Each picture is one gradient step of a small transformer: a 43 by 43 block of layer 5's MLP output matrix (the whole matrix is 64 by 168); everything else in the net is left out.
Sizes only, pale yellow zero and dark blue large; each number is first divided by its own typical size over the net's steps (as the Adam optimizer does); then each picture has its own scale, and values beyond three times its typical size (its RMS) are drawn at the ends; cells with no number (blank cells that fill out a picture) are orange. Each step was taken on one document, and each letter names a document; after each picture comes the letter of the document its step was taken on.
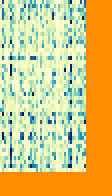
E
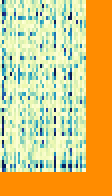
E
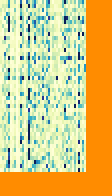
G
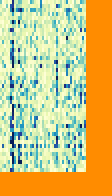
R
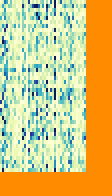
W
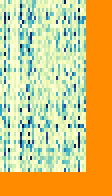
G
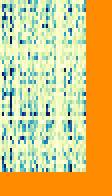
E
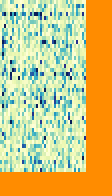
W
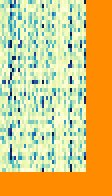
E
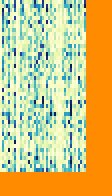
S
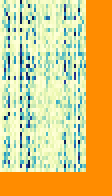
G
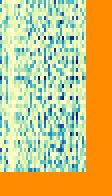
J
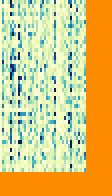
E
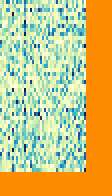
R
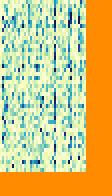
W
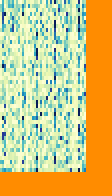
W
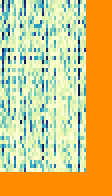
S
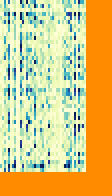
G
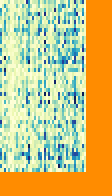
J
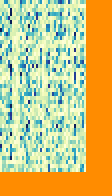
J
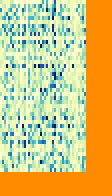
W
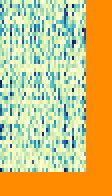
R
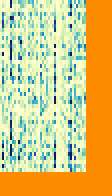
E
